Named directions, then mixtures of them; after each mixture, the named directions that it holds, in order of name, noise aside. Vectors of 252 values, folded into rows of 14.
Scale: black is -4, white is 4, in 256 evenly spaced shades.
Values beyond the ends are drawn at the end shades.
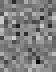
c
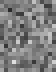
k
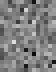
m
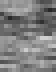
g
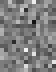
m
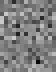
c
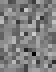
c, m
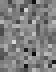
m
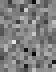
m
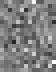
k, m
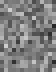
k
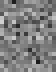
c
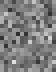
c, k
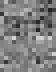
c, g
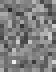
k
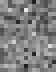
g, m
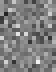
c, k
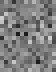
c, k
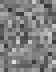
k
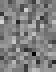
c, m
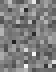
m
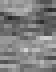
g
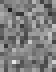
k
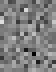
c, m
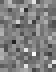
m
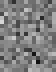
c, m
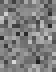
c, k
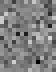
c, k
